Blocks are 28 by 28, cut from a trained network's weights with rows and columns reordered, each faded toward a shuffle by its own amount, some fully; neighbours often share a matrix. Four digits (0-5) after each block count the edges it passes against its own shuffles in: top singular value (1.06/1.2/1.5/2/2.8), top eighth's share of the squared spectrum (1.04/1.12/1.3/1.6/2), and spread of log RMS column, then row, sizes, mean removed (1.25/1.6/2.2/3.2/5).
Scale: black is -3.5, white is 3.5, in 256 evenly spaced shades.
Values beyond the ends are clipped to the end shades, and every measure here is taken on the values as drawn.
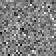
0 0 0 0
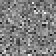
2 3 0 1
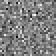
2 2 0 0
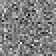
0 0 0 0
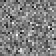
0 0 0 0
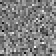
0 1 0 0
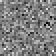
0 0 0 0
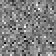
2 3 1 1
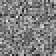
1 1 0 0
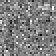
2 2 0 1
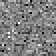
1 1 0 1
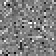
1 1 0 0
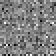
2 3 0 1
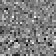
2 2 0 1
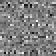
3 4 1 3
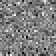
2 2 0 1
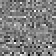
3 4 0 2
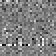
3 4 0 2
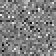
1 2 0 0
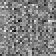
2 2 0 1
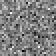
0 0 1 0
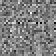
1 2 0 1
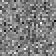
1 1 0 0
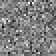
1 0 0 0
